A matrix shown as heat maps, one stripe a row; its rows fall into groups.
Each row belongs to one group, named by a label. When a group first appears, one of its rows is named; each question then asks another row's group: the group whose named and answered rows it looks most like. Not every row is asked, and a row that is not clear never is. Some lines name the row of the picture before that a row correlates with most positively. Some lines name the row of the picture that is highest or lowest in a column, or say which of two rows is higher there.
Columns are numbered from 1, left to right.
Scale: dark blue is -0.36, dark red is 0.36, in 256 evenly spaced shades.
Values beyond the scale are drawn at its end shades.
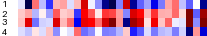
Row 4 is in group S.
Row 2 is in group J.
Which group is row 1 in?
S
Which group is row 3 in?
J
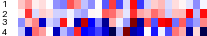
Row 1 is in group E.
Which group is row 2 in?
J
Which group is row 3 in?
E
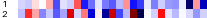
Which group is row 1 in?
S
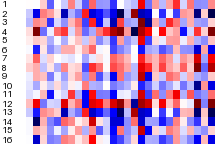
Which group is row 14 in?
S
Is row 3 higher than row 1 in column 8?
Yes
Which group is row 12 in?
J
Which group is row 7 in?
J
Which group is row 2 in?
S
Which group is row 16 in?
S
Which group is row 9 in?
E
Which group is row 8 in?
J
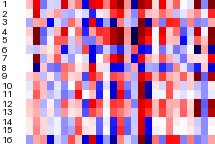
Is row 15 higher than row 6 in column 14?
Yes
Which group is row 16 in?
E
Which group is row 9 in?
J
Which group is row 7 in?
J
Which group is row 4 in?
J
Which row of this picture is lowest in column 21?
8
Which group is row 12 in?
J
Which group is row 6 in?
S
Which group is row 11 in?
E
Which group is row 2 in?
J
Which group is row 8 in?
S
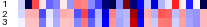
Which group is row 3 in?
E
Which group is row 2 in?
E
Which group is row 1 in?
S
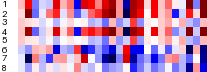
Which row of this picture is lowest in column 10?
6
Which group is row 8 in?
S
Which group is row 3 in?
E
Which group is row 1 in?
J
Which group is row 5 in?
E
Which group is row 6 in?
S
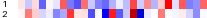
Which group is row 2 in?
E
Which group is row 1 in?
E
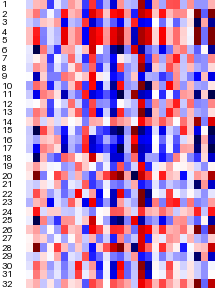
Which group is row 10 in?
E
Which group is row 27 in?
E
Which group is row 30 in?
E
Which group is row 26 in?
J
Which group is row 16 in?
S
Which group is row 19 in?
E
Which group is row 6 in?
S
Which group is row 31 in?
E
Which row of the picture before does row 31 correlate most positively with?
2
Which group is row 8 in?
E
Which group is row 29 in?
S
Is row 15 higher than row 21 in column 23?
Yes
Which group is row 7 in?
E
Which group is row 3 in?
S
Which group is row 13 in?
E
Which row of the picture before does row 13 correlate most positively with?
2
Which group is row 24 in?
J
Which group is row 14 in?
J
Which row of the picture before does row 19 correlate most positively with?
2
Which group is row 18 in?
S
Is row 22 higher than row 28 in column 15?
No
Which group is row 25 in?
S
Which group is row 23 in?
E
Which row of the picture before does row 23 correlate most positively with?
1
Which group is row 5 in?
J
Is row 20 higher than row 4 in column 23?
No
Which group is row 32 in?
J
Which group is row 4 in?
J
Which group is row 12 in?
E
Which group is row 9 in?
S
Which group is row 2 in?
J
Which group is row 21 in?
S
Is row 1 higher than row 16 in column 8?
Yes
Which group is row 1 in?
E
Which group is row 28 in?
J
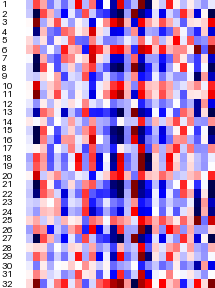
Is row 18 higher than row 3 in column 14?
No
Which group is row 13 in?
S
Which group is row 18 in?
E
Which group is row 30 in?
S
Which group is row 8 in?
S
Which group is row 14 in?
E
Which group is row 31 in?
E
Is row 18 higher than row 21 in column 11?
No
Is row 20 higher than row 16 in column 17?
Yes
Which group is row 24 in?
S
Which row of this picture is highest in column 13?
32
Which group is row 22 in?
S
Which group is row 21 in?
S
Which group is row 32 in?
J
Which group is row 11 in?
J
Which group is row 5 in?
E
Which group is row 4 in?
S
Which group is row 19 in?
E
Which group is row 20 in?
J
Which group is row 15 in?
S
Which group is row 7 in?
S
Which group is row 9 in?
S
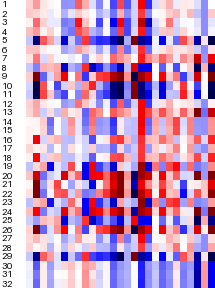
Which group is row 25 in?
S
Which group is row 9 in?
J
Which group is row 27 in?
E
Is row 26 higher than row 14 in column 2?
Yes
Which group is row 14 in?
E
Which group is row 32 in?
S
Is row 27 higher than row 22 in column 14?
No
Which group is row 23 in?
E
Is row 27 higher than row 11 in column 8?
Yes
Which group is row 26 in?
J
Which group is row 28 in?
E
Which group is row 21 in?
J
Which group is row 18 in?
J
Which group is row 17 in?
E
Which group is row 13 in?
J
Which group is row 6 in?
E
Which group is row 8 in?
S
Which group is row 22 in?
J
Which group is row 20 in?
J
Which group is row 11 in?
S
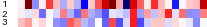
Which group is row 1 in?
J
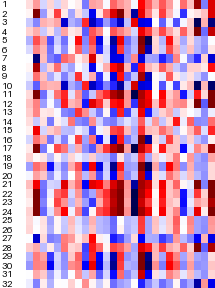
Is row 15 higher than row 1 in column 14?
Yes
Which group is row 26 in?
E
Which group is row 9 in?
E
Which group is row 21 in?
J
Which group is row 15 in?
J
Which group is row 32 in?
S
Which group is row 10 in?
S
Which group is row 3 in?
S
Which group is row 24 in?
J
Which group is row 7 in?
S
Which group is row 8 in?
J
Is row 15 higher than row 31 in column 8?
No
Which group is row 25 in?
E
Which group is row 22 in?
J
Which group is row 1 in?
J
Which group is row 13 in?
E
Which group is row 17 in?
J
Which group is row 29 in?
E
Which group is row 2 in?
J
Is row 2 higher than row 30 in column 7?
No
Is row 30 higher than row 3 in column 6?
Yes
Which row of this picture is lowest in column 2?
7
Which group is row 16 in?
E
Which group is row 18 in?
E
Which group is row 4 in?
J
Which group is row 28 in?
J
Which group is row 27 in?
S
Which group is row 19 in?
E
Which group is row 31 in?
E
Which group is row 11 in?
J
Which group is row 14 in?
E
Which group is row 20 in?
E
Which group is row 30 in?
E
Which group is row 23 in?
J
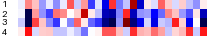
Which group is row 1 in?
E
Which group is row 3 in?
S
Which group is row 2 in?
S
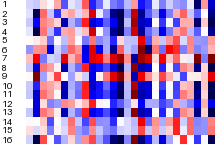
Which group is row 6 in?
E
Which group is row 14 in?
E
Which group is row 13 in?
S
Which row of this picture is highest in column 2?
9
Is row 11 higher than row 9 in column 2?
No
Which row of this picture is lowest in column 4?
6
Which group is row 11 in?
S
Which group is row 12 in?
S
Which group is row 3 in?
S
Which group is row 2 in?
S
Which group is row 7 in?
J
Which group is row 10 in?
S
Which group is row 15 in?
E
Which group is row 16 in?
S
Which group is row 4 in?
S
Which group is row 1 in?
S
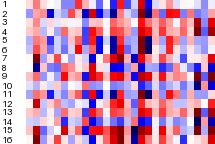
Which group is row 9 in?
J
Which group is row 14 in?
S
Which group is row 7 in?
J
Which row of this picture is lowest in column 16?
15
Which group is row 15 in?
J
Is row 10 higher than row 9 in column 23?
No
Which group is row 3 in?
J
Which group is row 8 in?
S
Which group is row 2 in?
E
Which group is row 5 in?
E
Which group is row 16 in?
J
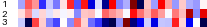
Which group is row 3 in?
S
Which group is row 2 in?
J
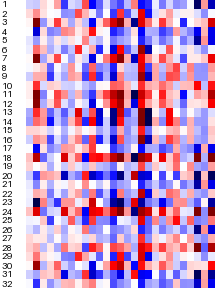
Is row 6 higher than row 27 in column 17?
Yes
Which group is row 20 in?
S
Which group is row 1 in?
S
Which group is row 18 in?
J
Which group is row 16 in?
E
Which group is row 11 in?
J
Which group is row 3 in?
J
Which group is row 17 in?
S
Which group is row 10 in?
J
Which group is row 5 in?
S
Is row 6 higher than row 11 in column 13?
No
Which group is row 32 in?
S
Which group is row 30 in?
J
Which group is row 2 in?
E
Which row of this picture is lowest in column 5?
23
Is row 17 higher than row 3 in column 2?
No
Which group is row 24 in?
J
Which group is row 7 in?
J
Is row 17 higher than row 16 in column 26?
Yes
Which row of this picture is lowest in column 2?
23
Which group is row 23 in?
S
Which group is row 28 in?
J
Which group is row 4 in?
S
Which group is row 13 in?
E
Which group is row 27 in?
E
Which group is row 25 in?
E
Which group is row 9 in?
E
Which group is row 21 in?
S
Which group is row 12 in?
J
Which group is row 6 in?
E
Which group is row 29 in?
E
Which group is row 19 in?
E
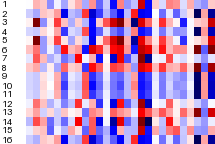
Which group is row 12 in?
E
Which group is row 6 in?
J
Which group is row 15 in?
E
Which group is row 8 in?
J
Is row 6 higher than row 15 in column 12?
Yes
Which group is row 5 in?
J
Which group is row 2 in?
S
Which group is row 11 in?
S
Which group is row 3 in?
J
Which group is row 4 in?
S
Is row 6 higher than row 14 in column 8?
No
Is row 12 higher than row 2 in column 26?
No
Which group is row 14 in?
E
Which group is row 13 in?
J
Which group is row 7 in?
E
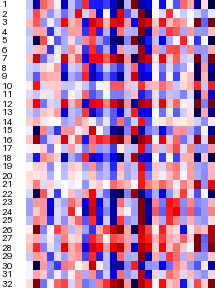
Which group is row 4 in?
E
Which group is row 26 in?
J
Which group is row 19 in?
E
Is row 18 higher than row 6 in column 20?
No
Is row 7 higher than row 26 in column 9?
No
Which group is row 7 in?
J
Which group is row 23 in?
E
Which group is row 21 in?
J
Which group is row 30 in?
S
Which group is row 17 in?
E
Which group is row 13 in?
S
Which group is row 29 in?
E
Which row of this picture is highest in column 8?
2
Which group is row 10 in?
J
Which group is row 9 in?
S
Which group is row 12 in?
J
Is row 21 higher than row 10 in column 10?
Yes
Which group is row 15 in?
S
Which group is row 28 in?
J
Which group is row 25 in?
E
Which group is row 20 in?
E
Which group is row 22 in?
S
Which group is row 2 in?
E
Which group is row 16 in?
J
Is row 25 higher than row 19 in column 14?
Yes
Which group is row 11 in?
S
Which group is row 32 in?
J
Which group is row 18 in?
S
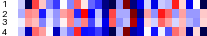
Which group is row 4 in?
S
